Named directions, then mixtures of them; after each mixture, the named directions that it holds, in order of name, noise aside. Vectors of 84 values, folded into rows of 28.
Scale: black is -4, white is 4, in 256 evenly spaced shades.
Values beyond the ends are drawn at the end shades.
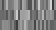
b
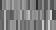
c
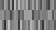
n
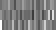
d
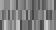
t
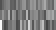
d, t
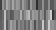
c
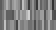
b, c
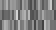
b, t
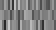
n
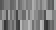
t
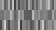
n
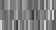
b, d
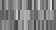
b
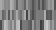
t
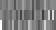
d
